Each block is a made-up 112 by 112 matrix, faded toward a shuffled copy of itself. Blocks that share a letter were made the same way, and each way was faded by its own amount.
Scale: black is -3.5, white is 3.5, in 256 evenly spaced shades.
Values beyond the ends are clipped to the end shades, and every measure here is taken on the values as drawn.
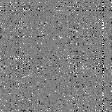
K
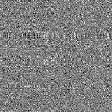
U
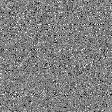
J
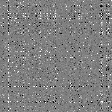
K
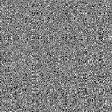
U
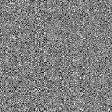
U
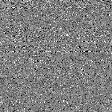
J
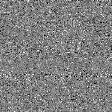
J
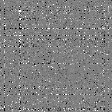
K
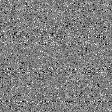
J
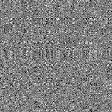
U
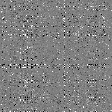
K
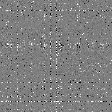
K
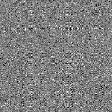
U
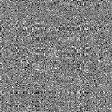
U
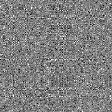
U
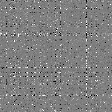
K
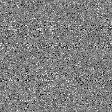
J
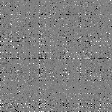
K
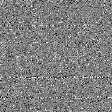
J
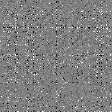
K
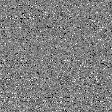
J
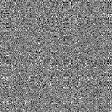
U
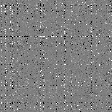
K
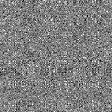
U
